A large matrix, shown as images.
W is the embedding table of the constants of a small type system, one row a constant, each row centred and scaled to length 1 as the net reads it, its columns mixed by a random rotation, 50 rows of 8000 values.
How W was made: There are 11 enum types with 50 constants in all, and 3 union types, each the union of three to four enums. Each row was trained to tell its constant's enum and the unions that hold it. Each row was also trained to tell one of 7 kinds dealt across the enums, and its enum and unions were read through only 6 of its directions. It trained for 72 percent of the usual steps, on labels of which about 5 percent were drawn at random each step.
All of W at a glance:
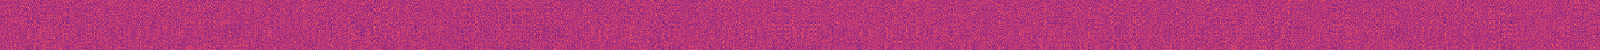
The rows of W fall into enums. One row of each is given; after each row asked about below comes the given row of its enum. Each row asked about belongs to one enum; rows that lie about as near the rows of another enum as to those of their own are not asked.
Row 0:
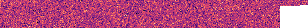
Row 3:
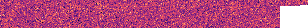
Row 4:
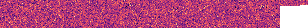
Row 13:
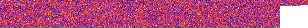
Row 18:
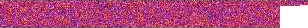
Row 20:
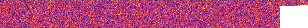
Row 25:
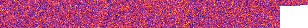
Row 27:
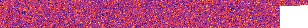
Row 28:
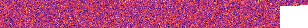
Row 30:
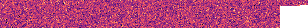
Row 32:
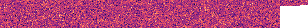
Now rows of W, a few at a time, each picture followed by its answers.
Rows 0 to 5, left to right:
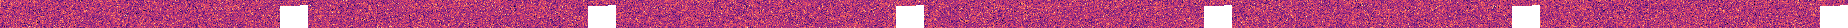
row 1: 25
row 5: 27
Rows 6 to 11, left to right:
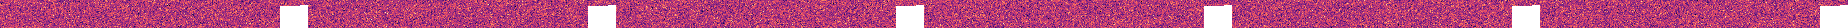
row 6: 0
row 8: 4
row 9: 30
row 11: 4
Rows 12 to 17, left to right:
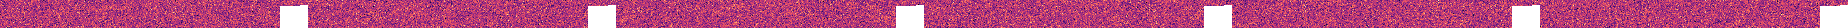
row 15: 18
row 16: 4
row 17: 28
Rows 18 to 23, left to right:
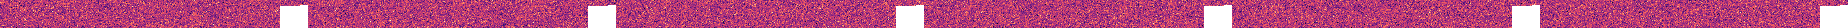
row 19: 0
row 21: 27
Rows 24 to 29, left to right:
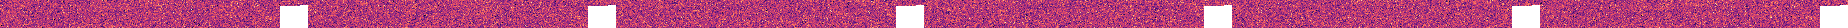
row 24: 25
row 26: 27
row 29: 25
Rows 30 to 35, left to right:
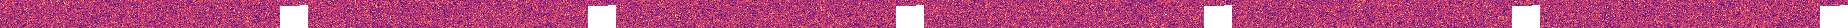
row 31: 30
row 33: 18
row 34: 25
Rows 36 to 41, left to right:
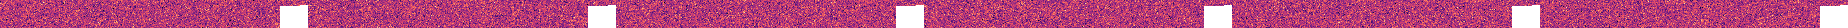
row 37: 25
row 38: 30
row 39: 3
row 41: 28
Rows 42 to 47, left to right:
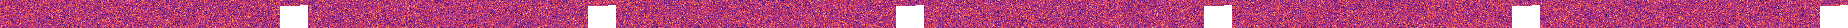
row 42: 28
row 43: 3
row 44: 30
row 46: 27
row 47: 28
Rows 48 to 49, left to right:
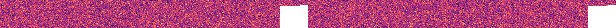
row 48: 4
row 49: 27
